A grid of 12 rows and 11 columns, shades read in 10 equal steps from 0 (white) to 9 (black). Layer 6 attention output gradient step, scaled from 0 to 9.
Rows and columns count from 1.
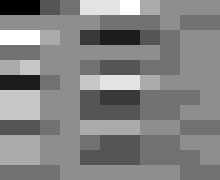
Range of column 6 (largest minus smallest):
7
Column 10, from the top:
4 5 4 4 4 4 5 4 5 4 5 5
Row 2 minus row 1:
-5 -5 -2 -1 3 4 5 2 0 1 1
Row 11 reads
3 3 4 4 6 6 6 5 5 5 4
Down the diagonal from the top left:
9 4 3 4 5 1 7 5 4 4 4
